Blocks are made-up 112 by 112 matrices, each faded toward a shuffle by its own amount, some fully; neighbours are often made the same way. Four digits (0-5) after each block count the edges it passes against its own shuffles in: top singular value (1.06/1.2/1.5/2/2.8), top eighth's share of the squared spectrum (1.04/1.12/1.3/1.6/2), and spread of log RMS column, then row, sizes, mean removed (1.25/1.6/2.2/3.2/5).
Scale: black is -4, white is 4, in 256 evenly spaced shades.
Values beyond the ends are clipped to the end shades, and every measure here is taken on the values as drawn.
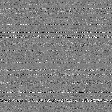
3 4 0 4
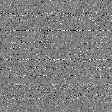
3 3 0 3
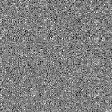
4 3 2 2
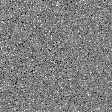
2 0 0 0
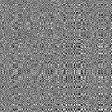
5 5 4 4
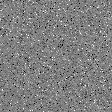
0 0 0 0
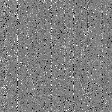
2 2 3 0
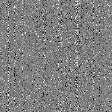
2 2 3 0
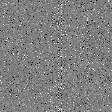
2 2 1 0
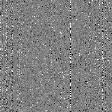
3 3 3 0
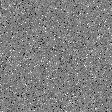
0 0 0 0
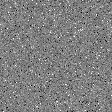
0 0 0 0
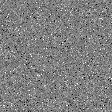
0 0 0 1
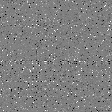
4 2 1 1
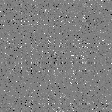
4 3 1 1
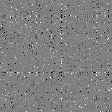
4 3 1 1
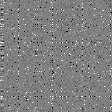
5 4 2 2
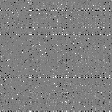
5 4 2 2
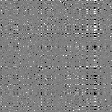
5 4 3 3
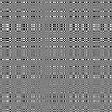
5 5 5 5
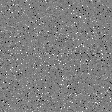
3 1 0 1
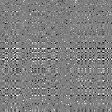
5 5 3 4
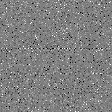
4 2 1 1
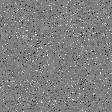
2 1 0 0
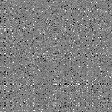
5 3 2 2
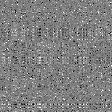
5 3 1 2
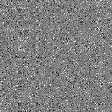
4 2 1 1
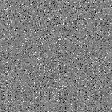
4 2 1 1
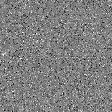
3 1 0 0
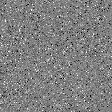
3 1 0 0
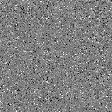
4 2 1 0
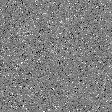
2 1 0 0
